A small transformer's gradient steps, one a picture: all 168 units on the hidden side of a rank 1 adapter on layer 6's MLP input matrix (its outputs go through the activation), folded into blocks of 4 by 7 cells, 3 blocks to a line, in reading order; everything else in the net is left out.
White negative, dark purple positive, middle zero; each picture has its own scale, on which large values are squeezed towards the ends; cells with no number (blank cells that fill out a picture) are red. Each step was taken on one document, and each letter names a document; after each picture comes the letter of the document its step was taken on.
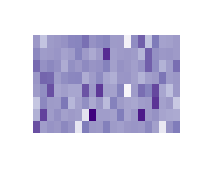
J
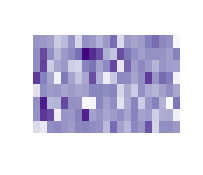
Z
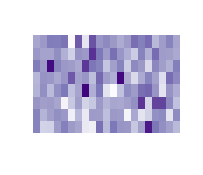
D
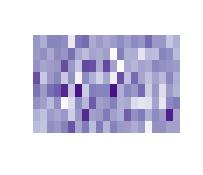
D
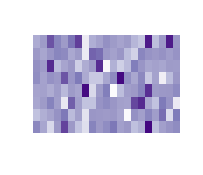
D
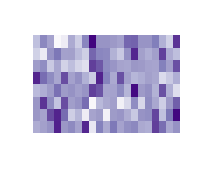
Z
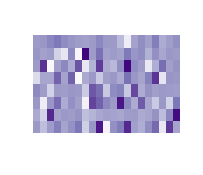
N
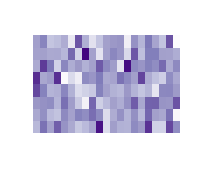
N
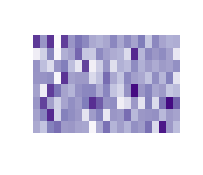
Z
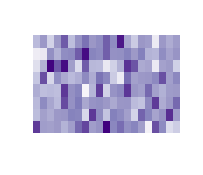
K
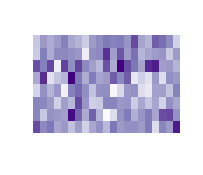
K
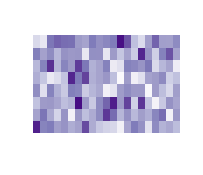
K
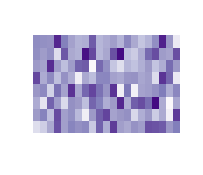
Z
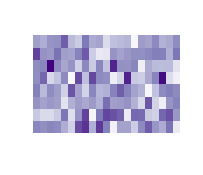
K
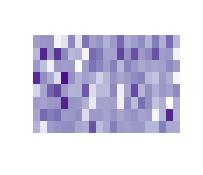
Z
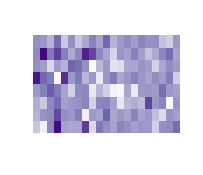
Z
